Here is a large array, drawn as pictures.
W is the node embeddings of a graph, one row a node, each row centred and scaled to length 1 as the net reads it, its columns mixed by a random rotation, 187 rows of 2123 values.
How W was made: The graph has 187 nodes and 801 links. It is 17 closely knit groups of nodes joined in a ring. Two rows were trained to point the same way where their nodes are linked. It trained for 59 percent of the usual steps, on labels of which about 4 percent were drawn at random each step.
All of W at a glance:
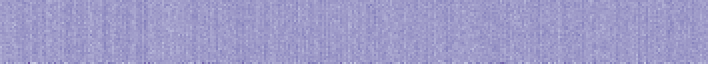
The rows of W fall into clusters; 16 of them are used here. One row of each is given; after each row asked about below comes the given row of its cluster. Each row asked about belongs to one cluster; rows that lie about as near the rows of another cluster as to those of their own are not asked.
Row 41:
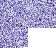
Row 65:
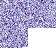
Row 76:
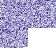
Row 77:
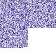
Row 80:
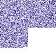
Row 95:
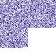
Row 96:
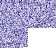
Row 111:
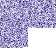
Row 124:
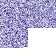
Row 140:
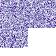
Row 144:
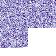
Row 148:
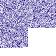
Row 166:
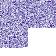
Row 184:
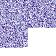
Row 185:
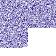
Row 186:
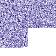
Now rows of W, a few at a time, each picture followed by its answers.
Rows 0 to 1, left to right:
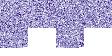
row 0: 41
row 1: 166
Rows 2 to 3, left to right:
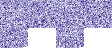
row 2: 184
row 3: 166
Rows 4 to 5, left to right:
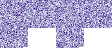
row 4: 76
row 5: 144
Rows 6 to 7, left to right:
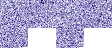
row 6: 65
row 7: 184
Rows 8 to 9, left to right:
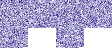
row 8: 96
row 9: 166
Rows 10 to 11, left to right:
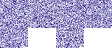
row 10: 148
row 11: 140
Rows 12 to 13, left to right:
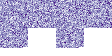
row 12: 77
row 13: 80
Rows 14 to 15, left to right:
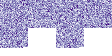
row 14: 148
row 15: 95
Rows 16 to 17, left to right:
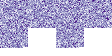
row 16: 148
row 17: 148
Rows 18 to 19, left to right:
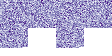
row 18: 65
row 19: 80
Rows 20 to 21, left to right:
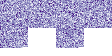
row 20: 41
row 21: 76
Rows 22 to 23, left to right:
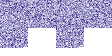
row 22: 140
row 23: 41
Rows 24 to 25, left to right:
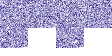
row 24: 144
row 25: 41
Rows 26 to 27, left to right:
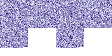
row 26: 124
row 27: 140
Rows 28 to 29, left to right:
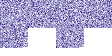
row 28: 184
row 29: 185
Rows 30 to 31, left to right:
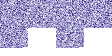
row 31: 80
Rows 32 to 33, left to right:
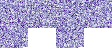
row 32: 186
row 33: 76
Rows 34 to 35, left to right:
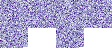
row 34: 185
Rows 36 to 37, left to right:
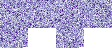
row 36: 76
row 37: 95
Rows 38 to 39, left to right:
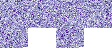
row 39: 80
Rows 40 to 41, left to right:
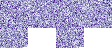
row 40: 185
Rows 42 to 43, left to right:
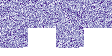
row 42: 144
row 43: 77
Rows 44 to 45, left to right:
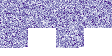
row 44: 124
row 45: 166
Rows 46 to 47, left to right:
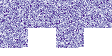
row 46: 95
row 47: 140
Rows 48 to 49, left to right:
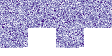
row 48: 184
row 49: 166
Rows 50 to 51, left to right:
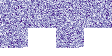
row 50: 95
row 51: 80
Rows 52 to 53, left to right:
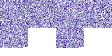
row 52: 166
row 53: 111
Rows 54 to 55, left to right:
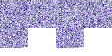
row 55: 184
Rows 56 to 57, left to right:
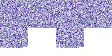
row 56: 185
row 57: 166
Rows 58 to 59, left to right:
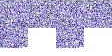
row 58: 186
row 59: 41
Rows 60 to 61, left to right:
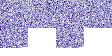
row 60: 41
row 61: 185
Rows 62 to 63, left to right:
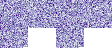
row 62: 41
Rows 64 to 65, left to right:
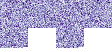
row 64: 124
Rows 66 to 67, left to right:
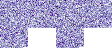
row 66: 80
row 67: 144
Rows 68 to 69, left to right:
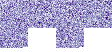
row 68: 111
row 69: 80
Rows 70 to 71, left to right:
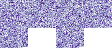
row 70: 65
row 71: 144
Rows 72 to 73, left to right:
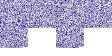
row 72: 186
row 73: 144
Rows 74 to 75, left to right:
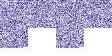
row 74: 65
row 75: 140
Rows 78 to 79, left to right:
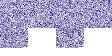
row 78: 80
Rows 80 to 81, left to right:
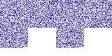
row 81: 96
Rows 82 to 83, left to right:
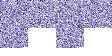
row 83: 186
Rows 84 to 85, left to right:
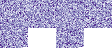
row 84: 41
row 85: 96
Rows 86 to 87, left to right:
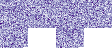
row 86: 140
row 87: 76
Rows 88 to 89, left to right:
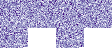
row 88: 80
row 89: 166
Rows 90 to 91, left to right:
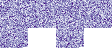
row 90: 144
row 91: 140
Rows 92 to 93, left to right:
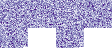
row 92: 95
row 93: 184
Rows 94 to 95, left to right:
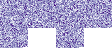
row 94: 77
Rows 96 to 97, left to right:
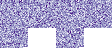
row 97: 96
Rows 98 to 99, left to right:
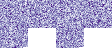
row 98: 186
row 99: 184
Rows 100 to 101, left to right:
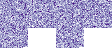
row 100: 77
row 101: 95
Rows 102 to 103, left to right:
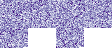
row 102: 76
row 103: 148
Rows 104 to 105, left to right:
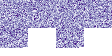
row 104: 76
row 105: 148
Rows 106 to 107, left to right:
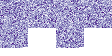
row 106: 140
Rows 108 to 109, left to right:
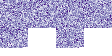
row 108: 76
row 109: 124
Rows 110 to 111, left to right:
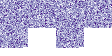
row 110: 95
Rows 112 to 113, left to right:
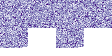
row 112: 185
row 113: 96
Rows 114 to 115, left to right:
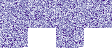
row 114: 140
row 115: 76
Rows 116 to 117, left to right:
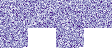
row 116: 80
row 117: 186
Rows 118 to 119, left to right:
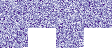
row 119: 184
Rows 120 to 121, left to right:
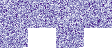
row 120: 95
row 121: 184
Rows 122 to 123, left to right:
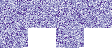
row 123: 166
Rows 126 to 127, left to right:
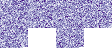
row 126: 148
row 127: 144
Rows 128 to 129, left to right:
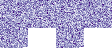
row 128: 76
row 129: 184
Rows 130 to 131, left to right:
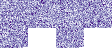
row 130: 65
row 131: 184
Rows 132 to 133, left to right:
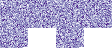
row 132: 144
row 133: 95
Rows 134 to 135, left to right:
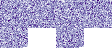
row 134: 185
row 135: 65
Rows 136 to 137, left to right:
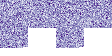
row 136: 41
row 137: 80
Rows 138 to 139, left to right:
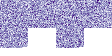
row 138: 185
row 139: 65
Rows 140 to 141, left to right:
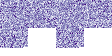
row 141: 148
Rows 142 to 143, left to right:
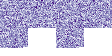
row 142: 65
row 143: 186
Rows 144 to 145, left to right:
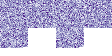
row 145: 185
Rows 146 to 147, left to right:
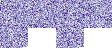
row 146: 185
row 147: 124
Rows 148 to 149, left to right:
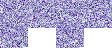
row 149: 76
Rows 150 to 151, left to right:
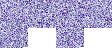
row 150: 111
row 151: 124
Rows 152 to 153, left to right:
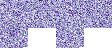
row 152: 76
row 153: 80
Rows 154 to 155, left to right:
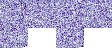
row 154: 77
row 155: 124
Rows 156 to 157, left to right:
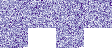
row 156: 65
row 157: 77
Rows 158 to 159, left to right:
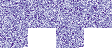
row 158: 140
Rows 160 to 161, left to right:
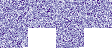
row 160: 148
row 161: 65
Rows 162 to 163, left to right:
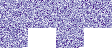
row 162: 76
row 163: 111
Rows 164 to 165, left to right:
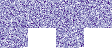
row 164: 186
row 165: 166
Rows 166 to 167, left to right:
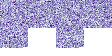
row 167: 77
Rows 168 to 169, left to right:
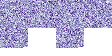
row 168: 80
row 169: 96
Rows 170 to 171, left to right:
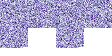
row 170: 186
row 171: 140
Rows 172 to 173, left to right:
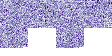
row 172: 95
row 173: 65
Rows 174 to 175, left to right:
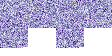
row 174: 41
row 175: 148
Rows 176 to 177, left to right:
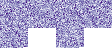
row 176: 124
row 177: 166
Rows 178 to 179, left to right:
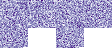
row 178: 65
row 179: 186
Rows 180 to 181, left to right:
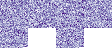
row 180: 96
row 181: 124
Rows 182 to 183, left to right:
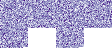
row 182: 148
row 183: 185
